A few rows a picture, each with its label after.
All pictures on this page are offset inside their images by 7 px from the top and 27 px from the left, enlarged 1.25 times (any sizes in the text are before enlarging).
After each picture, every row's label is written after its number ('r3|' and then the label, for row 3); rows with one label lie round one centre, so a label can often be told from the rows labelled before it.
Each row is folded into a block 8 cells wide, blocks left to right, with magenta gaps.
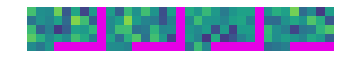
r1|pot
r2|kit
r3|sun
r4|pot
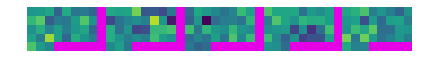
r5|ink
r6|pot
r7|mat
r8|sun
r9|ink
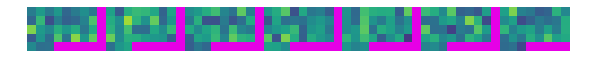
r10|mat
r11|kit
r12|mat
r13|ink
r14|kit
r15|pot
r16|mat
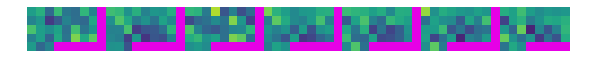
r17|mat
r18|sun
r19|pot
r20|sun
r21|sun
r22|sun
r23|sun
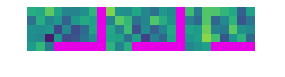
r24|sun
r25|sun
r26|kit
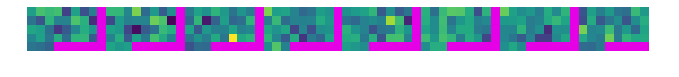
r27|pot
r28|pot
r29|mat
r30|sun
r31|pot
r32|kit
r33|sun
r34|mat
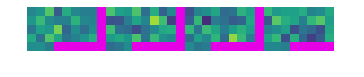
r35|ink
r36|pot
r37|mat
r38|sun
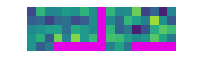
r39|mat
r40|pot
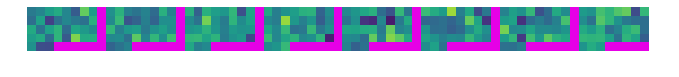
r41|mat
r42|mat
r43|kit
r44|kit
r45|mat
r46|pot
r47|mat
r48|kit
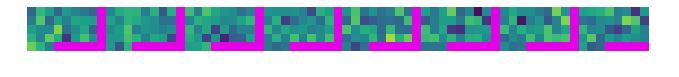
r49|ink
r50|kit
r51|sun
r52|mat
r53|mat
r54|pot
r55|mat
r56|pot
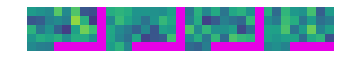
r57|pot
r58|sun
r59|mat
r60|kit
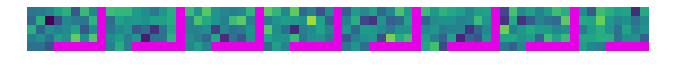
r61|mat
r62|sun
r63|sun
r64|pot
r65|mat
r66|sun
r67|mat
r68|kit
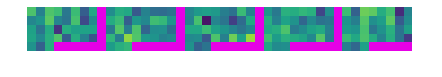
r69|kit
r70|ink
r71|mat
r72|kit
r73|kit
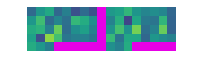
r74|ink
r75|ink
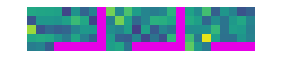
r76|pot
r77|sun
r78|ink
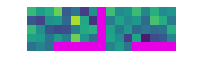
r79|pot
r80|sun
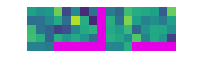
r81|pot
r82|kit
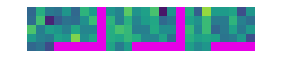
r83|mat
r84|kit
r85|kit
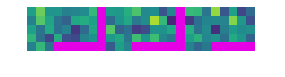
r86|sun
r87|pot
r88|pot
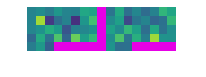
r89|mat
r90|mat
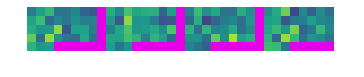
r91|ink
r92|kit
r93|mat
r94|ink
